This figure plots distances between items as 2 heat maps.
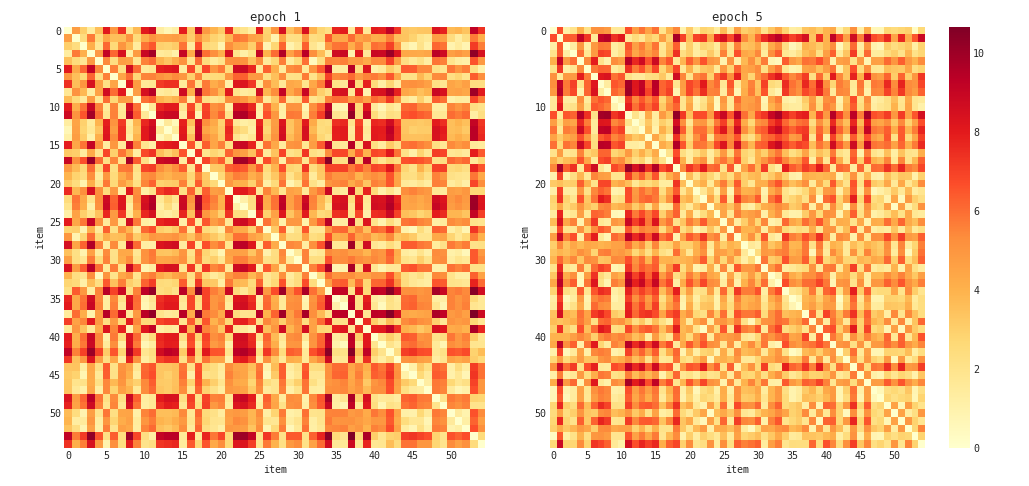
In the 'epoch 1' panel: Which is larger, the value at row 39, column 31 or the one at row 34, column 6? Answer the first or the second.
the first
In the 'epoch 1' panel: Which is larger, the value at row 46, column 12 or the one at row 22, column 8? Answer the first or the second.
the first
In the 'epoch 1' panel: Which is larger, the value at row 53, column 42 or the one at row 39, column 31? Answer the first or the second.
the second
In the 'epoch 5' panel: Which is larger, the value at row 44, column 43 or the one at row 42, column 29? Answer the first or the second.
the first
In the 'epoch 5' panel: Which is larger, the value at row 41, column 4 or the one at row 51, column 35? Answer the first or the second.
the second
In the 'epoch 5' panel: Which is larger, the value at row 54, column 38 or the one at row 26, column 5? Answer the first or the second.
the first
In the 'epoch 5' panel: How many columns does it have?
55
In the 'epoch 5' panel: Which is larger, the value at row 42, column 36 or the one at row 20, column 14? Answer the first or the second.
the second
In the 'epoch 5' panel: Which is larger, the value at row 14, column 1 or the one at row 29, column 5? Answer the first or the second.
the second
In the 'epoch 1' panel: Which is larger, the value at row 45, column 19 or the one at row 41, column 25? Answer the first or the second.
the first
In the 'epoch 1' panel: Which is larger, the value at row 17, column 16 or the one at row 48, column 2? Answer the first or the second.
the first
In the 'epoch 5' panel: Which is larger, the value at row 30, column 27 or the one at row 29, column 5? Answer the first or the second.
the second
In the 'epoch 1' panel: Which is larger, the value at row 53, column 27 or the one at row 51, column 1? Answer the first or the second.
the first
